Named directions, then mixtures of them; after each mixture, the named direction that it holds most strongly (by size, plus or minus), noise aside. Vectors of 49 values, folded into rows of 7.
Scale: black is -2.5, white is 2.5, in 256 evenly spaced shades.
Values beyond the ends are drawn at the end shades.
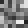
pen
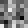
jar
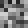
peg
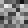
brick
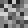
peg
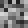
peg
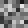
brick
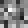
jar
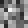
peg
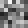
peg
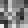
jar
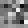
brick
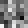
jar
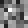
peg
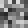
peg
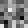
jar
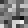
jar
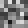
peg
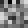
peg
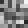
pen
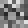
peg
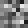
brick
